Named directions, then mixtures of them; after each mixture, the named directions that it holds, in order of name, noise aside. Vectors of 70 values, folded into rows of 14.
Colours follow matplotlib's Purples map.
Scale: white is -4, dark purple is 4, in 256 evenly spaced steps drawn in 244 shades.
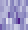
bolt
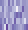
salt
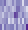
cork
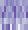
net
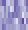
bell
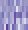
net, salt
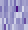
salt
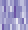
bell, net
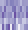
net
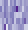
salt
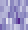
bolt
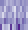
net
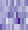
bolt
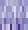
net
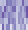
cork, net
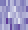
bolt, net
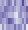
bolt, cork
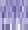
net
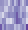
bolt, cork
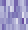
bell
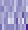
bell, cork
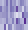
bell, salt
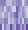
cork, net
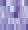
bell, cork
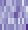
cork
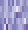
salt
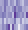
cork, net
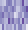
cork
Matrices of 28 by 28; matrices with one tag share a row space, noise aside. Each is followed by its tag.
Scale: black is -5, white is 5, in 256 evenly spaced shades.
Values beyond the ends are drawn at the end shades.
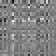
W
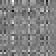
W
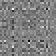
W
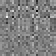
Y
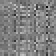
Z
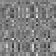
Y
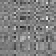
Z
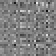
Z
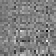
Z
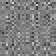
Y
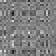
W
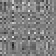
W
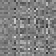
Z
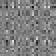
Y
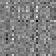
Y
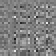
Z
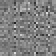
Z
